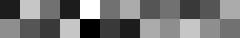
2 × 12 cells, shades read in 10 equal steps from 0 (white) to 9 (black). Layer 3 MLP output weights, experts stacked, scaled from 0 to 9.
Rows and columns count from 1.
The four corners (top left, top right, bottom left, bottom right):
8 3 4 5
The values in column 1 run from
4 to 8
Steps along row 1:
down up up down up down up down up down down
